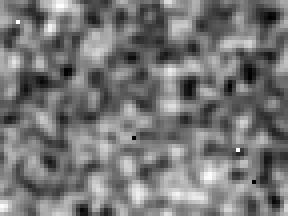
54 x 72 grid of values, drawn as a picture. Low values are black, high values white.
Grain: blotchy. Lone odd cells: 4, 2 higher and 2 lower than their neighbours. Histogram: bell-shaped. Mirror symmetry: none.
